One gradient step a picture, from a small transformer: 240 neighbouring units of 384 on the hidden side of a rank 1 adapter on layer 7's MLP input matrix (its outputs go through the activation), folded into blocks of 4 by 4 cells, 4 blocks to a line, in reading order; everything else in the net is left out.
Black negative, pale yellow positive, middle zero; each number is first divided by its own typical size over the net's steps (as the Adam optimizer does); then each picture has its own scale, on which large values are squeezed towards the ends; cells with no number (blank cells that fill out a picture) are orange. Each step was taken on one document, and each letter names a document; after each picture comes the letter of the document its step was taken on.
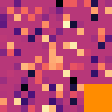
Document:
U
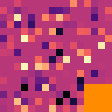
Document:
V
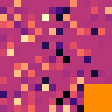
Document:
V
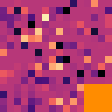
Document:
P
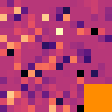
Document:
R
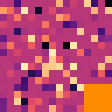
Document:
U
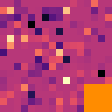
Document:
P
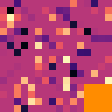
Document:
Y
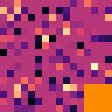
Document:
Y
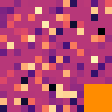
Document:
U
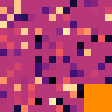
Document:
Y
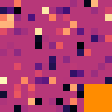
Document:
Y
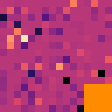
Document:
P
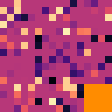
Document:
Y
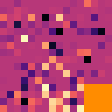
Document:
V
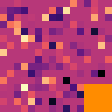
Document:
P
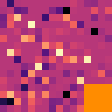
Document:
R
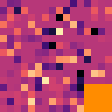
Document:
R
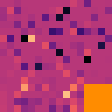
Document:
V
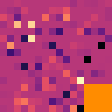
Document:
V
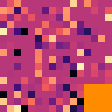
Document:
Y
